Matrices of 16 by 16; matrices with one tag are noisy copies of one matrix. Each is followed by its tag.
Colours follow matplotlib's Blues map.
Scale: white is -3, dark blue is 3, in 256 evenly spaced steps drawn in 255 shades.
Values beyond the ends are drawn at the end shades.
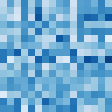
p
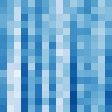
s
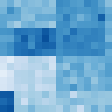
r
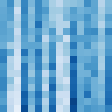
s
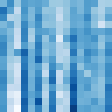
s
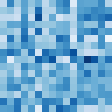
p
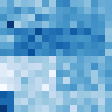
r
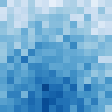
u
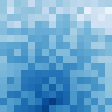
u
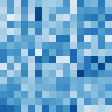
p
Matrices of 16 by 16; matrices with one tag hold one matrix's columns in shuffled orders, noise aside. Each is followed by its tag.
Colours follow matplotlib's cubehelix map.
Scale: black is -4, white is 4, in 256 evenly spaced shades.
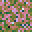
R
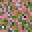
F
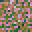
R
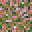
F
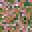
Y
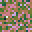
Y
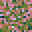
F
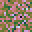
F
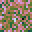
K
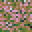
R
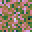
K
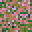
R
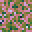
F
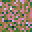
R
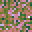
Y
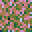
K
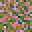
F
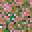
F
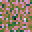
K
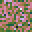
R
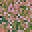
F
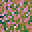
F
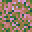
R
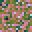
Y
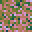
Y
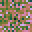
Y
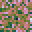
K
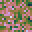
Y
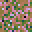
F
